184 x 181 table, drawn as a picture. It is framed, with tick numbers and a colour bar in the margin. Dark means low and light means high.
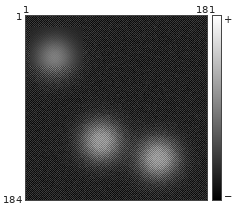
Overall the values sit about 20% of the way up the scale. The top left is the calmest part. An odd patch, calmer than its surroundings, sits in the top left. No single row or column stands out from its neighbours. There is no overall slope. There are three bumps.
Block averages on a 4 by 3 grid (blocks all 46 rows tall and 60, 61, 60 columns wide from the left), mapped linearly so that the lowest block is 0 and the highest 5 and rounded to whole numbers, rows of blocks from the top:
300
200
152
023
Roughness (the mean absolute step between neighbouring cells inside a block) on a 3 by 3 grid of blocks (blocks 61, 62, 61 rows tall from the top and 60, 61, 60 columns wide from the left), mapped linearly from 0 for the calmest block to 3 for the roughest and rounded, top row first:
0 3 3 | 3 3 3 | 3 3 3
